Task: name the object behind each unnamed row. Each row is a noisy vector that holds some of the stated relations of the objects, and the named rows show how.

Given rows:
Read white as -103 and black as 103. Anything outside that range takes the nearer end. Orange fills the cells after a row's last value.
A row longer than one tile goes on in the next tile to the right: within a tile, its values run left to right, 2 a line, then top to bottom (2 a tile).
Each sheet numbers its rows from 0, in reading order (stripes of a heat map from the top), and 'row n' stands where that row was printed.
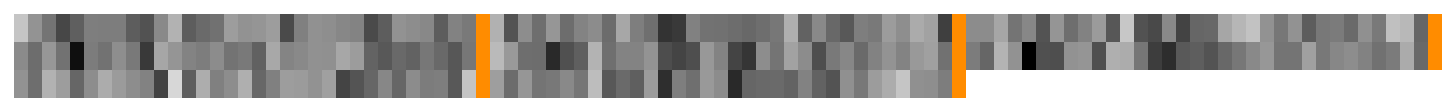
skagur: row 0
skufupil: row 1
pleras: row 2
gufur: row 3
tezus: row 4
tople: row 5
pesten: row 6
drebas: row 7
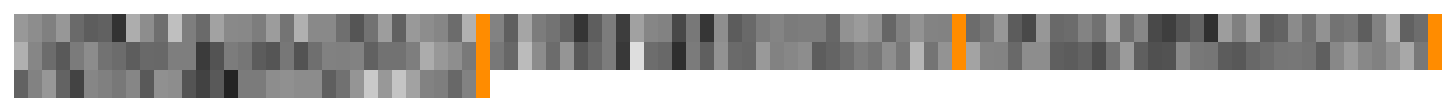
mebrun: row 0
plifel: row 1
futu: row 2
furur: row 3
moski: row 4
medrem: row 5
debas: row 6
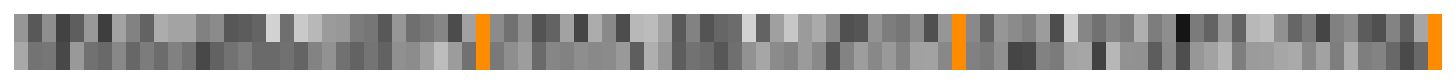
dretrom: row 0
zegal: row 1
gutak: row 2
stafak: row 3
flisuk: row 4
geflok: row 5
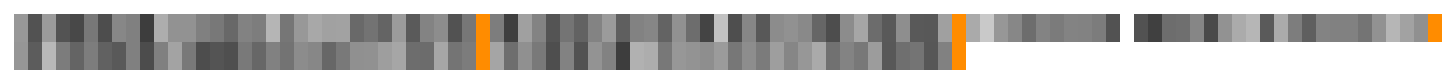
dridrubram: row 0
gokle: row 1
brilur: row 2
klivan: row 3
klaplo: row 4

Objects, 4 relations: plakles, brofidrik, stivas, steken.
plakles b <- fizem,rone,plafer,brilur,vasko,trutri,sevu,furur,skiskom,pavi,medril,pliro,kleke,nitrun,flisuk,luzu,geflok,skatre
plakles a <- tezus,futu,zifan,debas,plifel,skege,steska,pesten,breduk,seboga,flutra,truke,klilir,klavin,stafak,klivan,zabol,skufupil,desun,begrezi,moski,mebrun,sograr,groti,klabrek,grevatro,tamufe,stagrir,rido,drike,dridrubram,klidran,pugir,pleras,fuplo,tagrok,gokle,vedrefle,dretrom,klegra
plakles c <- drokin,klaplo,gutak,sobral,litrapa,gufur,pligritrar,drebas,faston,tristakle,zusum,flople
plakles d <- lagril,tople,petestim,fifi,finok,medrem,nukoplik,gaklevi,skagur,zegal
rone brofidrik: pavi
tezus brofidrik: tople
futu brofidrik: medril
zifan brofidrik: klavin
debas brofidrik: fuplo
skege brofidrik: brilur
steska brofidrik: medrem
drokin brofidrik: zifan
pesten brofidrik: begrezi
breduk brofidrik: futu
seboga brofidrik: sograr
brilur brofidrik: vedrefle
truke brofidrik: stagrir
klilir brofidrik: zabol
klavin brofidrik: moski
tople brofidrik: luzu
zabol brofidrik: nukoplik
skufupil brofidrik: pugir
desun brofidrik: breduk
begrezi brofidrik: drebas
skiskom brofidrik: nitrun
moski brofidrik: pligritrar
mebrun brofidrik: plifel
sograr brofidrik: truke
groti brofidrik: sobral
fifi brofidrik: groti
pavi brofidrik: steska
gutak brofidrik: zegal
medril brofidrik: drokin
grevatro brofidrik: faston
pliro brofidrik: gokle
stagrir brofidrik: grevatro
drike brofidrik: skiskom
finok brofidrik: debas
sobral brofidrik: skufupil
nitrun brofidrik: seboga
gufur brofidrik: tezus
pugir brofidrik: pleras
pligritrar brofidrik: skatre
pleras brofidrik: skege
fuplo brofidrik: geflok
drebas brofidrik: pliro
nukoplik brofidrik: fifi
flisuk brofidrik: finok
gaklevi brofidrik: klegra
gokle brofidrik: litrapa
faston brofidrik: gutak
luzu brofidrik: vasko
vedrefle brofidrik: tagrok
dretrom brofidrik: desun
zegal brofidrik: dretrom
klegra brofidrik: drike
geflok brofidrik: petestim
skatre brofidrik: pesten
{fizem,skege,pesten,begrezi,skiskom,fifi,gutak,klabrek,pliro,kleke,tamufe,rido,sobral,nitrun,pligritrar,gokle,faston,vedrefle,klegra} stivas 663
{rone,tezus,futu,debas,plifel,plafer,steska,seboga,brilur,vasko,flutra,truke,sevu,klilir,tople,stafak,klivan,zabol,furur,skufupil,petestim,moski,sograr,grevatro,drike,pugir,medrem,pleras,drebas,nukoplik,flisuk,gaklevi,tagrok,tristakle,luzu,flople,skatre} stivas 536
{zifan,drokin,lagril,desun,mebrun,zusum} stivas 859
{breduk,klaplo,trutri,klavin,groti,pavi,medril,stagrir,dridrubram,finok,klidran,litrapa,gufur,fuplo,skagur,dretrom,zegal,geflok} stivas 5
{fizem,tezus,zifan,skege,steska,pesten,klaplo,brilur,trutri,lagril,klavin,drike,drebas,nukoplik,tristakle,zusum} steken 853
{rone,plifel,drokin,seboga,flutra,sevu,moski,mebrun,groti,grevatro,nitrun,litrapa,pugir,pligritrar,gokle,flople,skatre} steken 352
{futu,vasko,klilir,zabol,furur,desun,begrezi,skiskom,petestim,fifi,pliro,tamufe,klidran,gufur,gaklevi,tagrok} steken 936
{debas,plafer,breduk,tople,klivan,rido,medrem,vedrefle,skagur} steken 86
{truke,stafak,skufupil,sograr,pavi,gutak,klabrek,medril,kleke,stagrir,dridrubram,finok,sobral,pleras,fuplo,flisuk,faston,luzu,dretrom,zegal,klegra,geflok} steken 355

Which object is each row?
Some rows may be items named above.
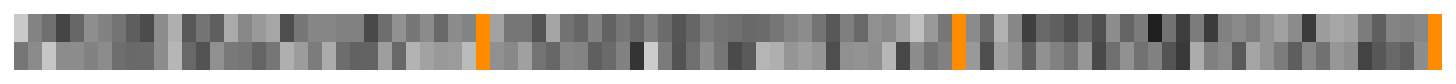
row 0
skagur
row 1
stafak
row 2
seboga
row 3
skatre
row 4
drike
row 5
rido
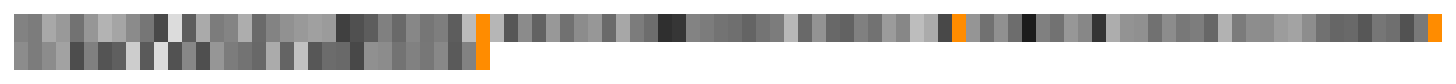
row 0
pesten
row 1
skufupil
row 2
gufur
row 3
drokin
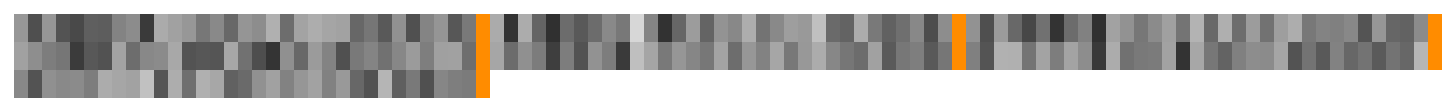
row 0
dridrubram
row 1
groti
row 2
litrapa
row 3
tezus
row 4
klaplo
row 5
pligritrar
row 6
sobral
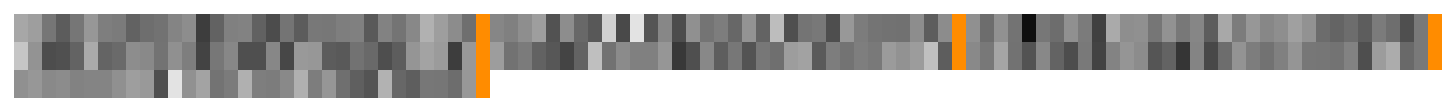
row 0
furur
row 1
drokin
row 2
gufur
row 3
desun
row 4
luzu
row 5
tagrok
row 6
fizem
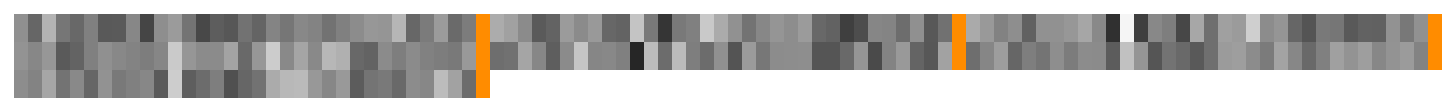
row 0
klivan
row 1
klavin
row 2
skege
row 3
pavi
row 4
begrezi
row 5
flisuk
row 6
pleras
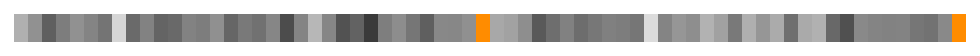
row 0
faston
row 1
trutri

